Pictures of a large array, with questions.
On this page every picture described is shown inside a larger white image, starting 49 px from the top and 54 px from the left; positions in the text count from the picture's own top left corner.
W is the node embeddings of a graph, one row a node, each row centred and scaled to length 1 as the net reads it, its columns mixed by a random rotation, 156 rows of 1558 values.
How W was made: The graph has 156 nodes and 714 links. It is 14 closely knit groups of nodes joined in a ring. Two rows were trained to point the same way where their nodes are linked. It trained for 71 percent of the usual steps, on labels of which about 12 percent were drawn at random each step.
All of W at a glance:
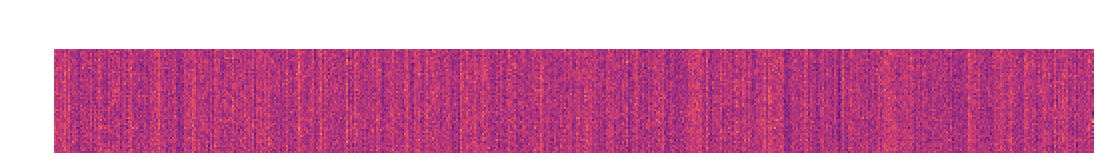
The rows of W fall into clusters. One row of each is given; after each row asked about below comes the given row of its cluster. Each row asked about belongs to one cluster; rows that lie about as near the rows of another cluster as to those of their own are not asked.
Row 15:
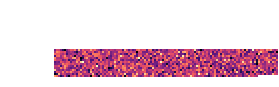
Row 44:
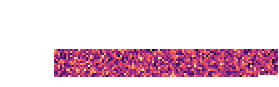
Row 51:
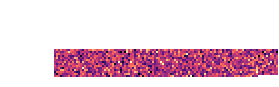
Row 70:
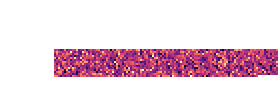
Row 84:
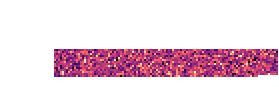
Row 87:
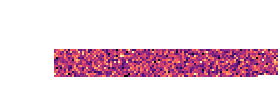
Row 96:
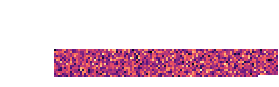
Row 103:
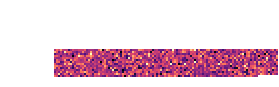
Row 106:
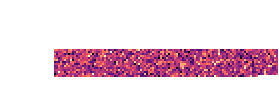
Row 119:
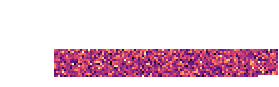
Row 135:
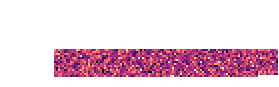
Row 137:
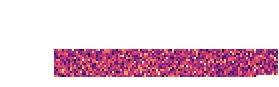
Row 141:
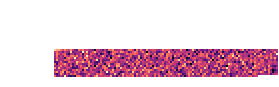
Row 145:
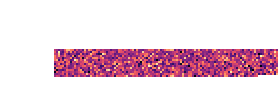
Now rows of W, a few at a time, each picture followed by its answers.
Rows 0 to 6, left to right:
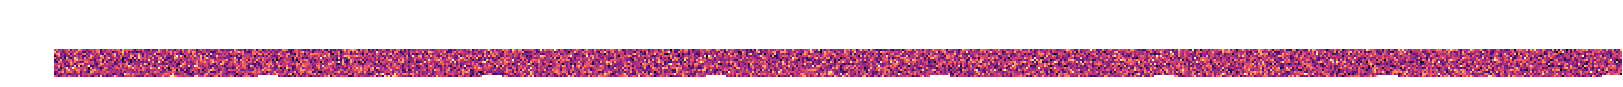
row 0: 44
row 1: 87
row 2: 51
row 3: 70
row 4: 145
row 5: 137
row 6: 135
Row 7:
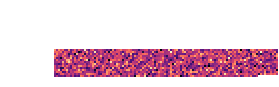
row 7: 106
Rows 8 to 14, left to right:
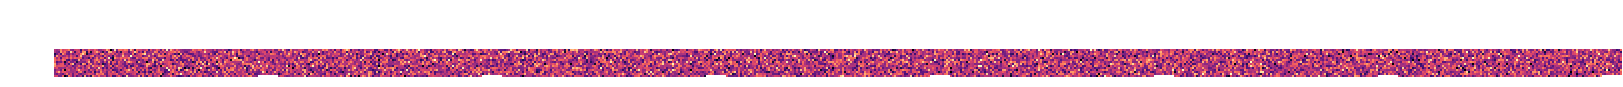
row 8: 119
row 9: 137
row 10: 96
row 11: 87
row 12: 145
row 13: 51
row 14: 84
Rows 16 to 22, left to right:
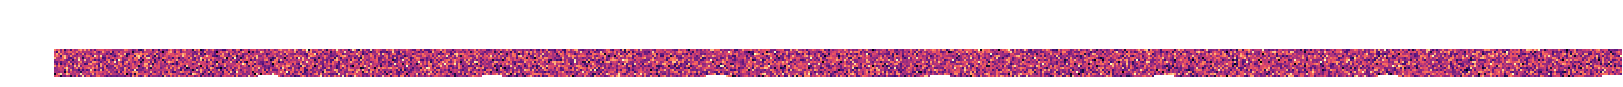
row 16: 15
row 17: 141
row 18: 87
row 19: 15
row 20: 141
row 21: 87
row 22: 103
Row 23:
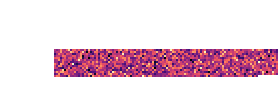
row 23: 119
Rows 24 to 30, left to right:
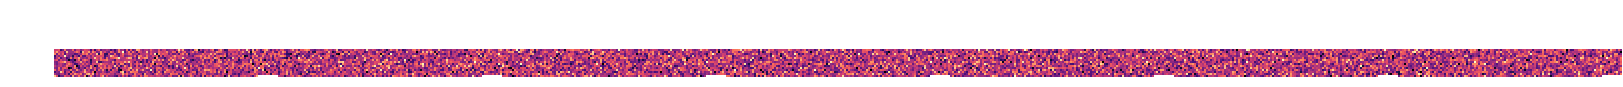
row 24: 84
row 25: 145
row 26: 119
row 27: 119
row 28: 141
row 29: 87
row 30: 51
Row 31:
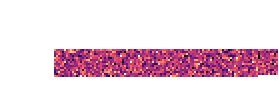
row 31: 51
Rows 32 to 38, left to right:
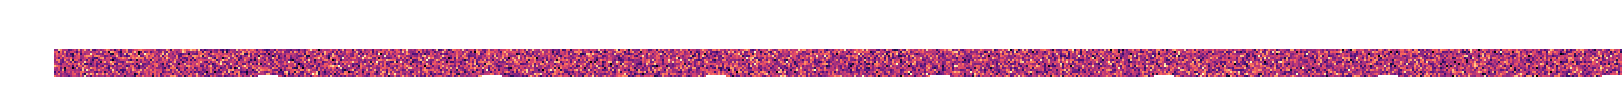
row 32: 103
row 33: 84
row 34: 106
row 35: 70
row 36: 135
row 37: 51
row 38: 51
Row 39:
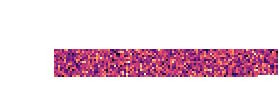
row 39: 84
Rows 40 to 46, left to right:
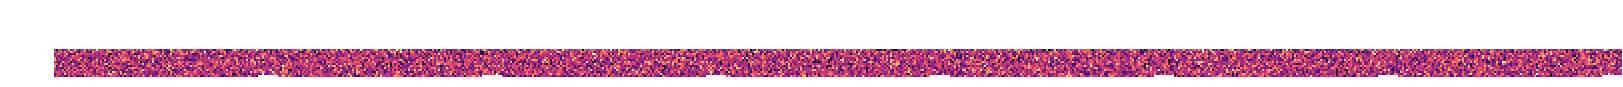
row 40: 119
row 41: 135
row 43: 70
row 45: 141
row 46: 51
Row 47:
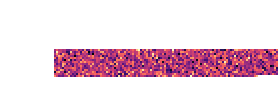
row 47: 70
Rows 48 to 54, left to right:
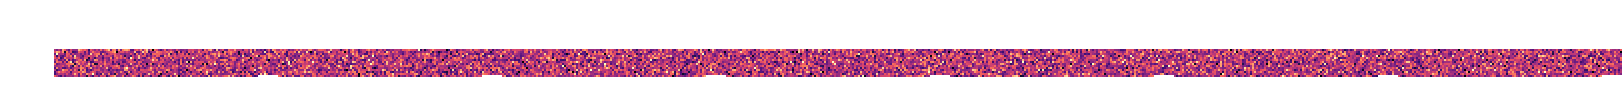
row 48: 96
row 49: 103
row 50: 84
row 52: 87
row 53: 96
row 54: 84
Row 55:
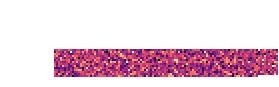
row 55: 87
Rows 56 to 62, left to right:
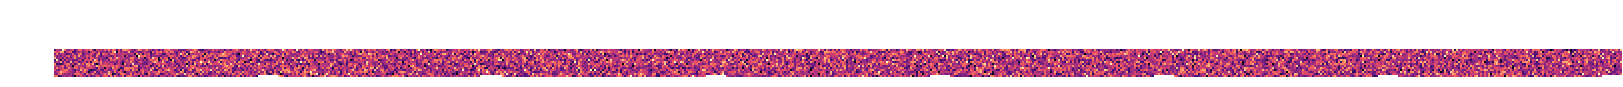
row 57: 137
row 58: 87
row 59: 96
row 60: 96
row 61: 96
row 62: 70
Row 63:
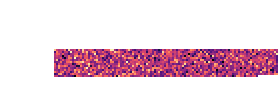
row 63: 141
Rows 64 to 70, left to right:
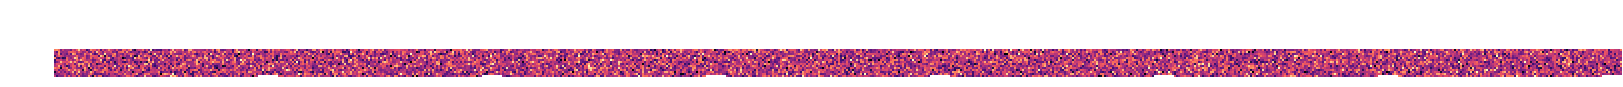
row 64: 44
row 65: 51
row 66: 84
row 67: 141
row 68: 119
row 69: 44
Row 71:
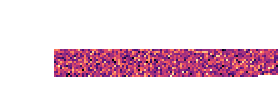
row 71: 44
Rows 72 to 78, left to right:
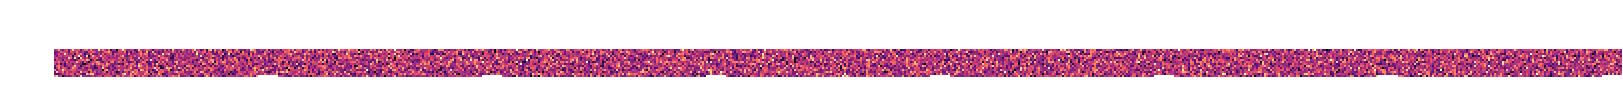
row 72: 137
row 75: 44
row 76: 96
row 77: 137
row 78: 51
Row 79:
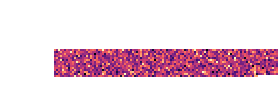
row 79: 137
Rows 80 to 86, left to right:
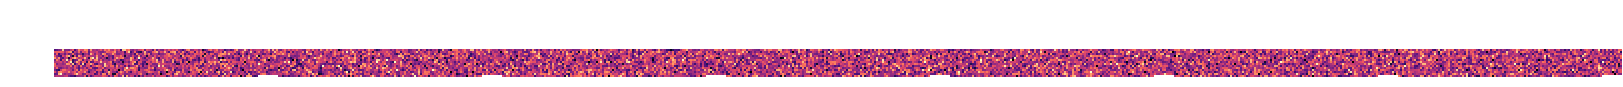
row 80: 96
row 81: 84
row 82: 70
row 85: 51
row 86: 103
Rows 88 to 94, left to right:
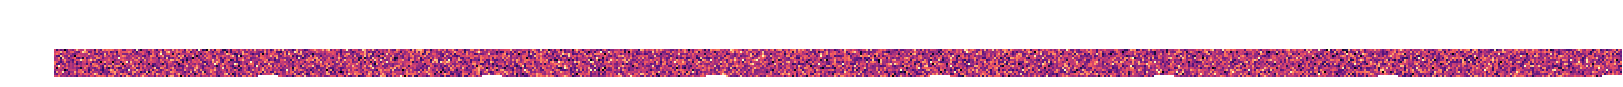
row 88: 135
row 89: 137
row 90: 87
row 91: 103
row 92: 119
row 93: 135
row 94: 44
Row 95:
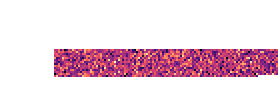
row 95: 15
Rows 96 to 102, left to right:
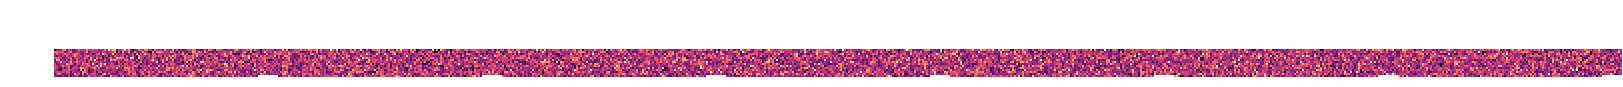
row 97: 135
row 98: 119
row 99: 119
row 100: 135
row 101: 15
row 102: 103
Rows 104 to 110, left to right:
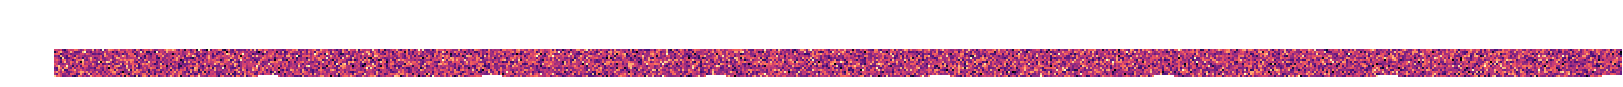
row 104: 135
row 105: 145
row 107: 106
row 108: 137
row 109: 137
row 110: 84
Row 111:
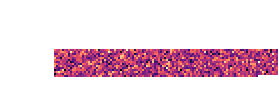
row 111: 119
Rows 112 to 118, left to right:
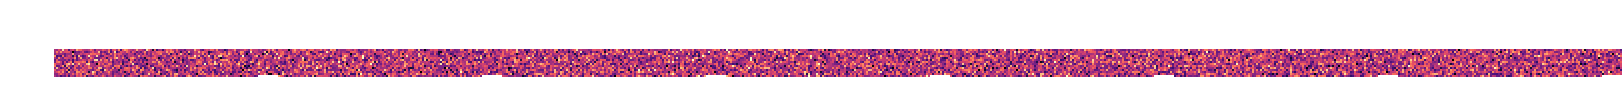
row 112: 96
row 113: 15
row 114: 106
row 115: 15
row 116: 44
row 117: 106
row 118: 106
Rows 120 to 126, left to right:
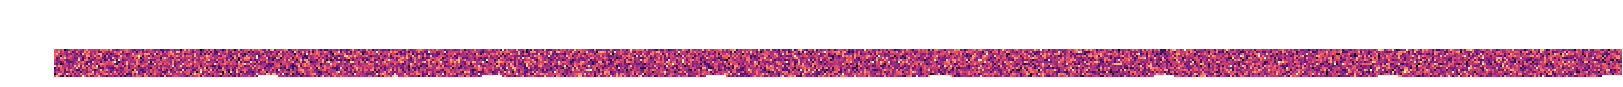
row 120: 15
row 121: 87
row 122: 70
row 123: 87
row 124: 103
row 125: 51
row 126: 96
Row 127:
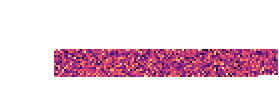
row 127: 135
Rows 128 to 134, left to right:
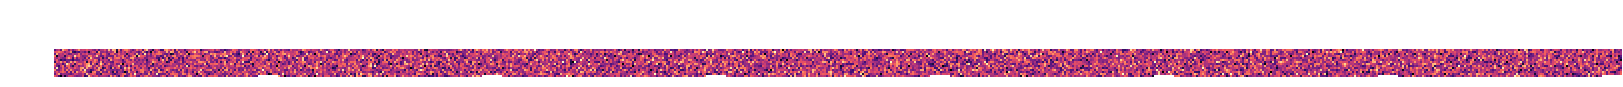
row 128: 96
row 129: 15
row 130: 87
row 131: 70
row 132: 119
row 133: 51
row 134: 44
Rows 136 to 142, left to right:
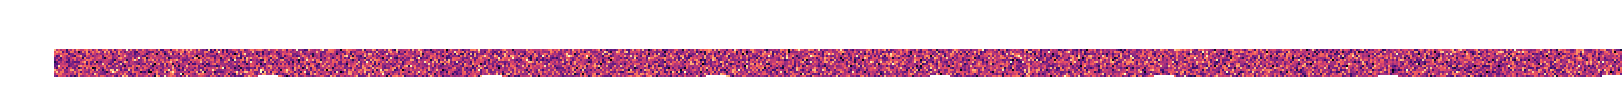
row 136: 135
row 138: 15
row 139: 96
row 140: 87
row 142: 119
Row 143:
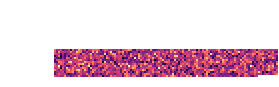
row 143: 44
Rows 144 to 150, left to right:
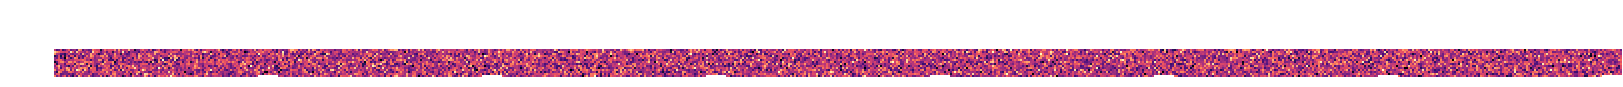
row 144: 44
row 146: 103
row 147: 70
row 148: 119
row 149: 96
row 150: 106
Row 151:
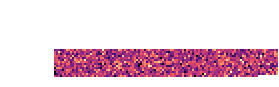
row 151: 145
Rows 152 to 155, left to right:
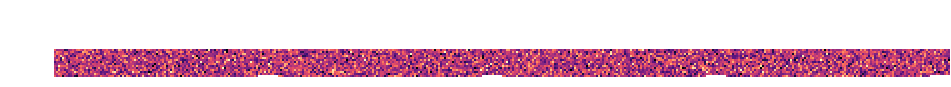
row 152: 135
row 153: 51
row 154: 103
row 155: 44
